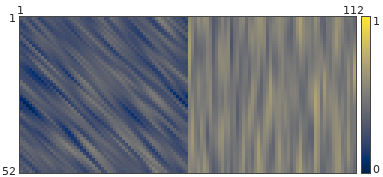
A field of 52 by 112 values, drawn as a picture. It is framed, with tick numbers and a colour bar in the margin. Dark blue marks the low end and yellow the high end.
It is made of 1 by 2 panels. Panel 1,1: low, slanting down to the right. Panel 1,2: middling, streaked downward.
